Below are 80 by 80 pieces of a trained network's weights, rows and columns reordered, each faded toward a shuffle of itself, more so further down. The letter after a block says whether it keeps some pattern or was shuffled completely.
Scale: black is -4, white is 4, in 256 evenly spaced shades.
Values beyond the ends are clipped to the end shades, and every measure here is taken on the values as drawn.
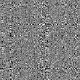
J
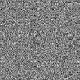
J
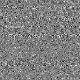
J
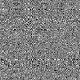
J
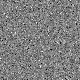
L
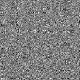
J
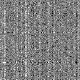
J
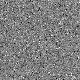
L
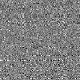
J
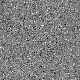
L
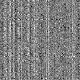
J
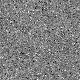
L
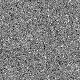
L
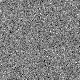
L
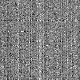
J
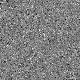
L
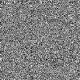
J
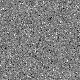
L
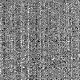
J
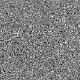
J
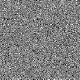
J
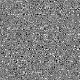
J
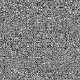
J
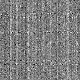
J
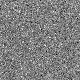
L
